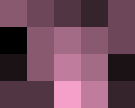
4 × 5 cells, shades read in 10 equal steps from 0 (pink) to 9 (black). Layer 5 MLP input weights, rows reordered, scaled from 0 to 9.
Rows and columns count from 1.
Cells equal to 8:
2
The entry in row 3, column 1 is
8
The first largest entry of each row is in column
4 1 1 5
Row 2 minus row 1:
5 -1 -3 -3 0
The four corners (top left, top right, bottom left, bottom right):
4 5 6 7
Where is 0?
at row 4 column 3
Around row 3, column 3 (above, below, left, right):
3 0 4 3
